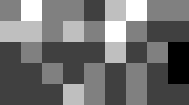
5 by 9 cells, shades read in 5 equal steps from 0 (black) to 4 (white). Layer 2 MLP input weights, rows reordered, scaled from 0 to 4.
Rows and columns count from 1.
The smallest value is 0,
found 2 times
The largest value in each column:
3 4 2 3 2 4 4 2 2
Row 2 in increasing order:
1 1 2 2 2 3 3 3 4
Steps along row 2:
same down up down up down down same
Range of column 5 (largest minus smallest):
1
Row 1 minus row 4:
1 3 0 1 -1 2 2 1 2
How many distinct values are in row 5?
3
